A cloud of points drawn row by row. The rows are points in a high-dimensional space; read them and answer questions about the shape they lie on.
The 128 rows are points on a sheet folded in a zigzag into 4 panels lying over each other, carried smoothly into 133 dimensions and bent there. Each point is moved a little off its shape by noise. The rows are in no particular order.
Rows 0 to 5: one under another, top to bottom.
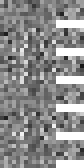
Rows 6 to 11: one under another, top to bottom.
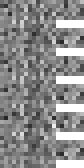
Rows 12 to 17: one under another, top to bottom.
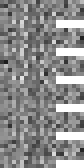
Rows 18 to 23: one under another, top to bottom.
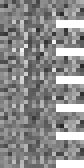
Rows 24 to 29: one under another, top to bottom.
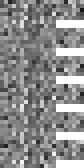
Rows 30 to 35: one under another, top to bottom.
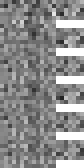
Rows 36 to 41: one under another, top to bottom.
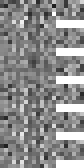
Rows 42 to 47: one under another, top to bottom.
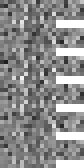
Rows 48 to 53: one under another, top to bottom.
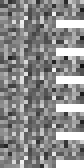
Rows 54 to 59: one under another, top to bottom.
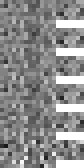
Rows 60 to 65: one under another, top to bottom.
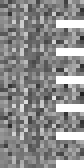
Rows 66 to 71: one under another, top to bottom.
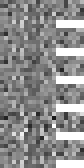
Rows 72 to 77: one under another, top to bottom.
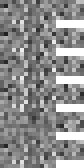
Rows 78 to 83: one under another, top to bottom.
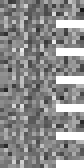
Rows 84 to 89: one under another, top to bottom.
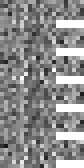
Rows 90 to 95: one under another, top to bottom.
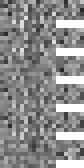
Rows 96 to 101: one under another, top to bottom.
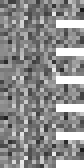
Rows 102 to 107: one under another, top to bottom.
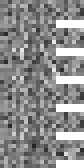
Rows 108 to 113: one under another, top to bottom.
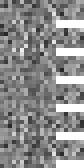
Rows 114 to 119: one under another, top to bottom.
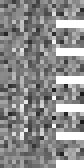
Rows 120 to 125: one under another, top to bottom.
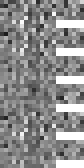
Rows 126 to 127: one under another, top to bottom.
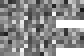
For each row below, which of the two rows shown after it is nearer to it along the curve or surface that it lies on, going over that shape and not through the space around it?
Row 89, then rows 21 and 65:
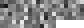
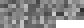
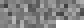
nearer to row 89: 65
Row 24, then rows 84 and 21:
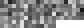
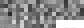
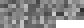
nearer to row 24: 21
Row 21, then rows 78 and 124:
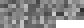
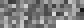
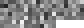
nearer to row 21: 78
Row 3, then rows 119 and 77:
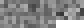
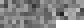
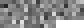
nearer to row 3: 119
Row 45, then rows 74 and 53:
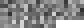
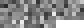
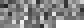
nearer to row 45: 53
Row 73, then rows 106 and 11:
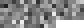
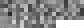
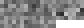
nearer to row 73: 11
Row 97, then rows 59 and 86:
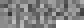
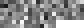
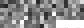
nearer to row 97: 59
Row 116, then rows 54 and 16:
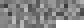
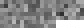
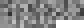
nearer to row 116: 16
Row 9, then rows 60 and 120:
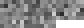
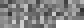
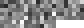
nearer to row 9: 120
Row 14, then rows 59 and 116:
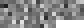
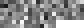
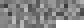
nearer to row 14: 59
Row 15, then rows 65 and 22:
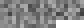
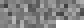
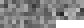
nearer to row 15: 65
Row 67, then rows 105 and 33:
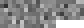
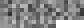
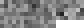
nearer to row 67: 105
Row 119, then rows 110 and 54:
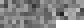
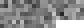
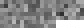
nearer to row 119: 110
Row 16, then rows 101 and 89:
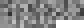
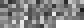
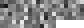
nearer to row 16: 89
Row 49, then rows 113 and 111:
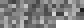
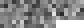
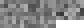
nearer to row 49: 113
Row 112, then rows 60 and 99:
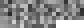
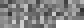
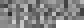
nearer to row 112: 99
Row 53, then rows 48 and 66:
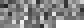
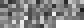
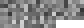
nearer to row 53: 66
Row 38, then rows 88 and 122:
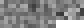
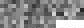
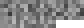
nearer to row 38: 122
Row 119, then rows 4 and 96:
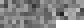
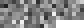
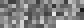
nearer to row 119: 4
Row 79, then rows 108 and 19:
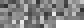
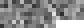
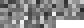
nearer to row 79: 19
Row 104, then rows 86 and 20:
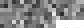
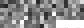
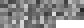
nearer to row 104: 86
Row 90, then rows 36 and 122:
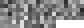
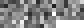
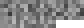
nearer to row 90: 122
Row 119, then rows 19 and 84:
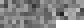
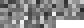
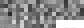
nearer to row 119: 19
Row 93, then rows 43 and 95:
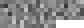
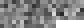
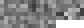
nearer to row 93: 95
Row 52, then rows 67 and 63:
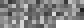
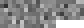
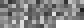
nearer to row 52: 63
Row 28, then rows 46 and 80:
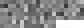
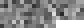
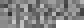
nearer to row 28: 80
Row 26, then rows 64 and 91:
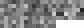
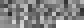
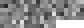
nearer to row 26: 91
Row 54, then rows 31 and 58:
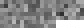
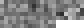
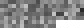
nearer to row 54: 31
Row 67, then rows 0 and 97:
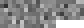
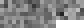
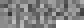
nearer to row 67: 97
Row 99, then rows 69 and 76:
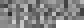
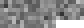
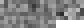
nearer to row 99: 69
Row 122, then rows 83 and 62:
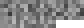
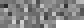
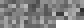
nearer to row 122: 83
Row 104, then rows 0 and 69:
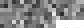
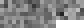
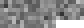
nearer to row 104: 0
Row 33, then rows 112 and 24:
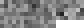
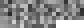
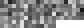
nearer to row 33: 24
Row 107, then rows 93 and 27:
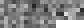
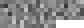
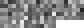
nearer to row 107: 27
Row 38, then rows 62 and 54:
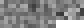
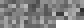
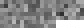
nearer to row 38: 54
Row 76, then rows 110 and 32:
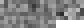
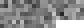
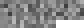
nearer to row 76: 110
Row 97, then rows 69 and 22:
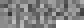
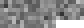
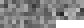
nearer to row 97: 69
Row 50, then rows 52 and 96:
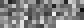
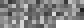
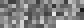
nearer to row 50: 96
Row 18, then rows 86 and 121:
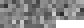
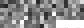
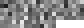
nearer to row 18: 86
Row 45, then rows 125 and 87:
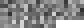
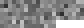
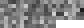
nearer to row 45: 125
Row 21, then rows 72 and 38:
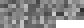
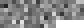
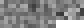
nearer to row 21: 38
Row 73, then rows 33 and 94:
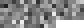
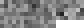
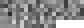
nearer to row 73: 33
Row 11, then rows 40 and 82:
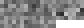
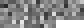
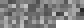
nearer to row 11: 82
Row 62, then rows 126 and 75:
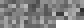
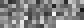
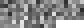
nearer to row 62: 126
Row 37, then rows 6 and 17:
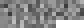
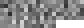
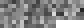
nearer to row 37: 6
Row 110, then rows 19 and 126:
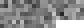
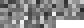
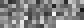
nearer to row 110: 19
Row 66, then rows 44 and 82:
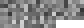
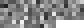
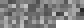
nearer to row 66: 44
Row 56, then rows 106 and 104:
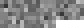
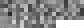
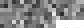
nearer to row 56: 106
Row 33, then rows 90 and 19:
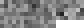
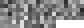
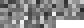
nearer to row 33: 19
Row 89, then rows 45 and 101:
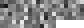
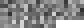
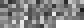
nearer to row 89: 45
